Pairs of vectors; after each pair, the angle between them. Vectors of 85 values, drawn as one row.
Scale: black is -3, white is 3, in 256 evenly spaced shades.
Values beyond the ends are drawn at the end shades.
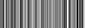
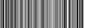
nearly parallel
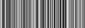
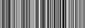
nearly parallel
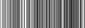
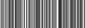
partly aligned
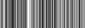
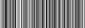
partly aligned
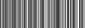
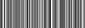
partly opposed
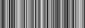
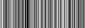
partly opposed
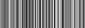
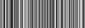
orthogonal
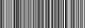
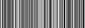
nearly opposite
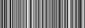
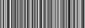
nearly opposite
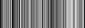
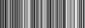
partly aligned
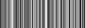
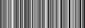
nearly parallel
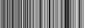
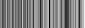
nearly parallel
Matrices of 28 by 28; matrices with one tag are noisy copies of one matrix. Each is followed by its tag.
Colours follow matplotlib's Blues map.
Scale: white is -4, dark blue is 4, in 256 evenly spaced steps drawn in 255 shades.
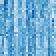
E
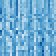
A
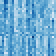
E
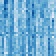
E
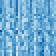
A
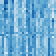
E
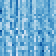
A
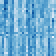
E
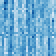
E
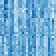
E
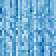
A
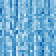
A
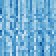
A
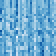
A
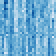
E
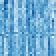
E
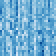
A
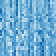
A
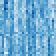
E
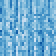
A
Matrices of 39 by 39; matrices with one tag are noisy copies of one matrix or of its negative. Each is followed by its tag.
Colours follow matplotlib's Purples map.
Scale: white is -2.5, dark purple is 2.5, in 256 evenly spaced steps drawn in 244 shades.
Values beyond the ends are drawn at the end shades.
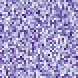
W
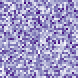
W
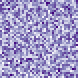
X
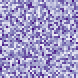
X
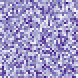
W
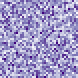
W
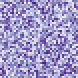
W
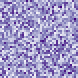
W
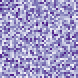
X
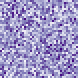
W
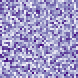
X
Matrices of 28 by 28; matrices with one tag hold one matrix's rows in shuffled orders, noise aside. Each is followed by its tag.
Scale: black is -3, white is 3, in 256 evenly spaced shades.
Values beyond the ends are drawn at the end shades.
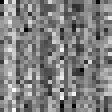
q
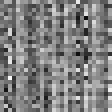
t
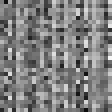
t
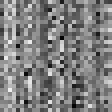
q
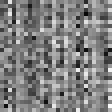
t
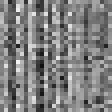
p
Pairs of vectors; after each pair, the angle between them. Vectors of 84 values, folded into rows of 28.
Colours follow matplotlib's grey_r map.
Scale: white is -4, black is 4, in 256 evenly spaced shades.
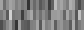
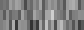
orthogonal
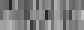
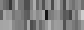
nearly parallel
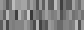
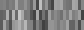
partly aligned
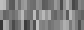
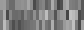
partly aligned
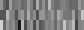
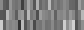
nearly parallel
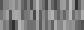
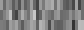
partly opposed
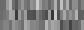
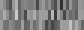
nearly opposite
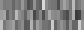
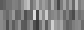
orthogonal
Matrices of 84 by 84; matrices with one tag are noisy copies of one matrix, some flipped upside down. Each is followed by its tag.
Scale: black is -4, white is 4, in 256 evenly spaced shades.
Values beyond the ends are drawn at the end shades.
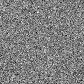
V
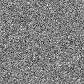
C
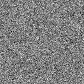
C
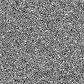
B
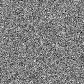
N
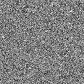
B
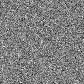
N
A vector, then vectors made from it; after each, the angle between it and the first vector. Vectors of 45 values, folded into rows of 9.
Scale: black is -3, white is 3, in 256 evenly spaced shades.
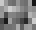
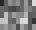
nearly opposite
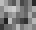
nearly parallel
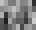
nearly parallel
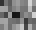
orthogonal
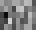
partly aligned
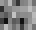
partly aligned
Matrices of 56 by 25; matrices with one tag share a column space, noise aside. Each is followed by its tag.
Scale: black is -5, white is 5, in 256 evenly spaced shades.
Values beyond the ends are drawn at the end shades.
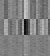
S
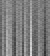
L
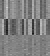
S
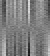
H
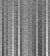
L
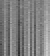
L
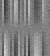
H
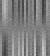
H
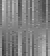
H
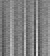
L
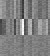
S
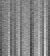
L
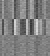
S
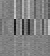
S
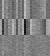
S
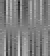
H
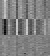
S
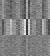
S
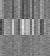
S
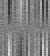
H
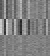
S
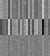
S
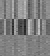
S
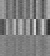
S
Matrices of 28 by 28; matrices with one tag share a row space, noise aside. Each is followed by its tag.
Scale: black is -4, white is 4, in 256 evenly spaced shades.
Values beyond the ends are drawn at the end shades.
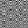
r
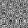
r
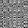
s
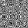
r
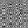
r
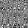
s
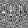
r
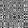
s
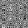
r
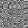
s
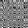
s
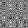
r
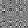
r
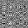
r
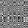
s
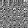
s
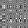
r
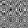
r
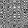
s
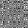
s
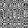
s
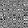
s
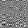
r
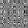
s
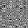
r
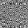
r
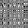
s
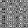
r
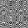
r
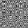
r
